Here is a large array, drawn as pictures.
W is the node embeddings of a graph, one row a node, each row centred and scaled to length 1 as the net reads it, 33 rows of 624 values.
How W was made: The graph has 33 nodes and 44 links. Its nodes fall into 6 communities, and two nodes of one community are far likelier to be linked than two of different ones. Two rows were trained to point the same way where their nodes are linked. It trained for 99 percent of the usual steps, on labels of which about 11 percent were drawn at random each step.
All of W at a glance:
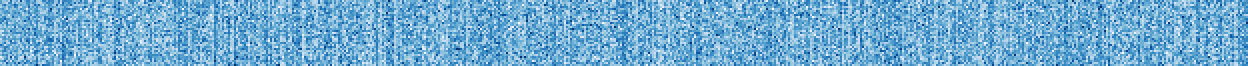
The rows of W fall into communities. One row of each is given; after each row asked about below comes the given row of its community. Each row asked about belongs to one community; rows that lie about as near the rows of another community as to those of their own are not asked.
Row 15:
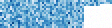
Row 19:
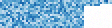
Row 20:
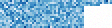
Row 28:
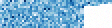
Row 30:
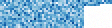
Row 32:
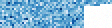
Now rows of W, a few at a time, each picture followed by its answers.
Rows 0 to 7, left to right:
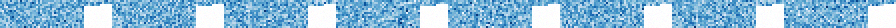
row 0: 20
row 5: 19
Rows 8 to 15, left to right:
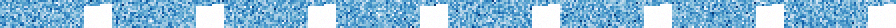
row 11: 28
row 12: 19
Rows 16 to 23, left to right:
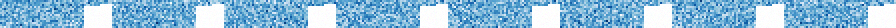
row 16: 19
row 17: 15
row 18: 30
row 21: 15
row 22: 32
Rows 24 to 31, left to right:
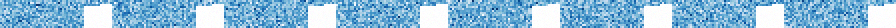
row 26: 32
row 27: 20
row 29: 28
